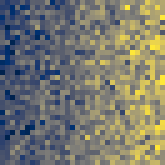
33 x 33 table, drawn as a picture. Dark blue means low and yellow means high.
Stripes: none. Grain: fine. Slope: up to the right. Histogram: bell-shaped.
